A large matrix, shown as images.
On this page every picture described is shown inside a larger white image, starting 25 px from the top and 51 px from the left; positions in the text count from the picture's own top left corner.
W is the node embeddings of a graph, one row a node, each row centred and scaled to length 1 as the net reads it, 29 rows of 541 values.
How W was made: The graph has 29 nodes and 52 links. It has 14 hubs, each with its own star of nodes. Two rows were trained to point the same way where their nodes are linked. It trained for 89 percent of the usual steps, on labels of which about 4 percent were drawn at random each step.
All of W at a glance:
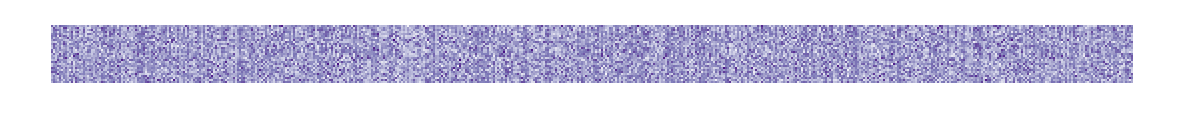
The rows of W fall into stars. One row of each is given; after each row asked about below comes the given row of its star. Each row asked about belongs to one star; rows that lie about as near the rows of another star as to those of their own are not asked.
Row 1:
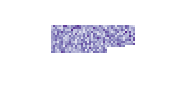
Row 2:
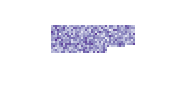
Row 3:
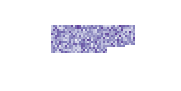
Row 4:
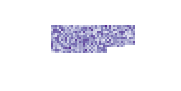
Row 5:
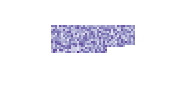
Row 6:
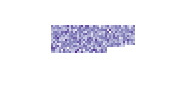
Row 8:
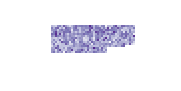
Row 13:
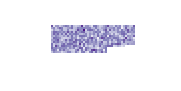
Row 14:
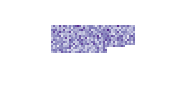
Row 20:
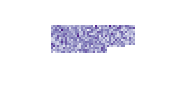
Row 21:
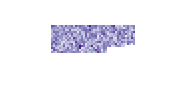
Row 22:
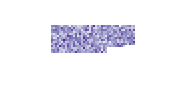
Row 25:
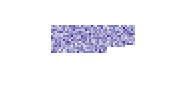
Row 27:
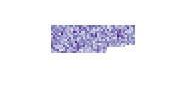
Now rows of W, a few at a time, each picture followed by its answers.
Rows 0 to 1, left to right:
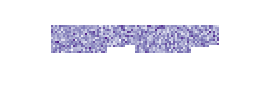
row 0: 5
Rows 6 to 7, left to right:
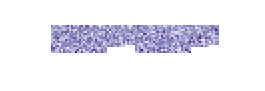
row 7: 4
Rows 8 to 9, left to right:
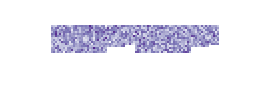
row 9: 25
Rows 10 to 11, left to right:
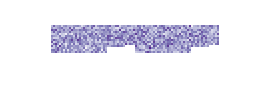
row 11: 27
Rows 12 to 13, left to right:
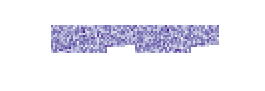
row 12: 13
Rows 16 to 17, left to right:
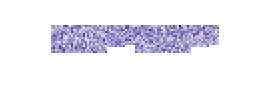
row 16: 1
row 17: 20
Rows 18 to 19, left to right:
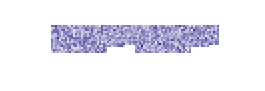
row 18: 22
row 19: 3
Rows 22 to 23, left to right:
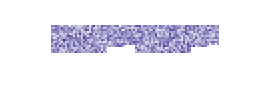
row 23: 21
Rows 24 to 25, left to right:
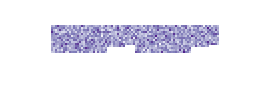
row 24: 2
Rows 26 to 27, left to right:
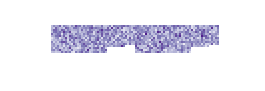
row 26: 8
